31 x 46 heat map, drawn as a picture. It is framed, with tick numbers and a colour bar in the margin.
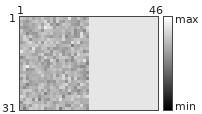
The table splits into one row of 2 panels. Panel 1,1: high, fine-grained. Panel 1,2: very high, flat.
